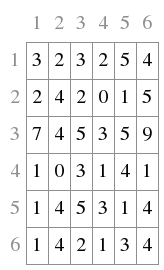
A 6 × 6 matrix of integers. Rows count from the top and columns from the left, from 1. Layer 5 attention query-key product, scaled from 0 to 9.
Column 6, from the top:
4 5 9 1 4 4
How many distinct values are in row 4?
4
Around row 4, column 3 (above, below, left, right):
5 5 0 1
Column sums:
15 18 20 10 19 27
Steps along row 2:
up down down up up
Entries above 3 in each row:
2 2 5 1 3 2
